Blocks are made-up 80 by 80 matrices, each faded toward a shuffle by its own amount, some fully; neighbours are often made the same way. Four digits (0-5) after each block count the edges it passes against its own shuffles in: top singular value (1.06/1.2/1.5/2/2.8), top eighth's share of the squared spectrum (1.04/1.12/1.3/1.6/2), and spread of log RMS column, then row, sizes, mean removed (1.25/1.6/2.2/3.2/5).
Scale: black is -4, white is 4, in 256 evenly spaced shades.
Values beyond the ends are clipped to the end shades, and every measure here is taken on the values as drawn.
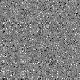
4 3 1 1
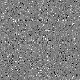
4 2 1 1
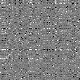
4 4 2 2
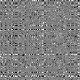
5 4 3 3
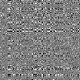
5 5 3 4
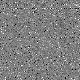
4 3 1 1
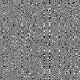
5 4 2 2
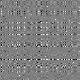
5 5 3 3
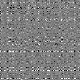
4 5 2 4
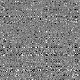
4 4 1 3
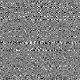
4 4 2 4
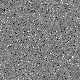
0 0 0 0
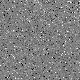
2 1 0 1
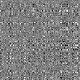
4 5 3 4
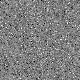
0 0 0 0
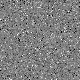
0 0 0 0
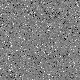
0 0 0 0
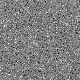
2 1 0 0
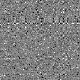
4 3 2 2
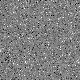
1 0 0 0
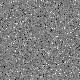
0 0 0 0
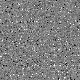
3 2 0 1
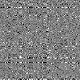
4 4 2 3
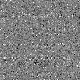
3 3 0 2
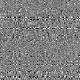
4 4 2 3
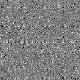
4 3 1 2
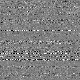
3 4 0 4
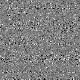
1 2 0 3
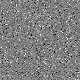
2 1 0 0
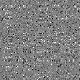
4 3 1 2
